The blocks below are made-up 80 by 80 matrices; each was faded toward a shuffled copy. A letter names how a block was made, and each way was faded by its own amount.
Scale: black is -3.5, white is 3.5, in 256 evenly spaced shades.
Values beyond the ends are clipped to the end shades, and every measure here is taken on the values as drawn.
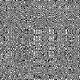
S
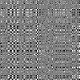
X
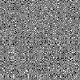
S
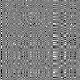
X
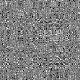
S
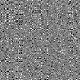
S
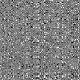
S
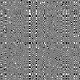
X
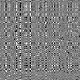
X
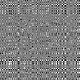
X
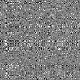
S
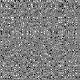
S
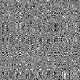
S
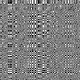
X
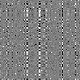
X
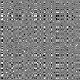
X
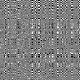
X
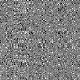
S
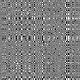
X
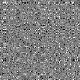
S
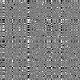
X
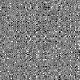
S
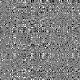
S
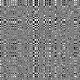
X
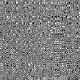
S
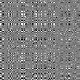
X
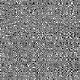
S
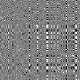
X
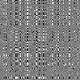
X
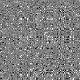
S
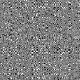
S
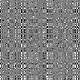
X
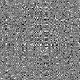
S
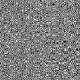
S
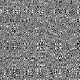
S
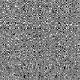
S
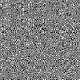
S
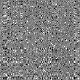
S
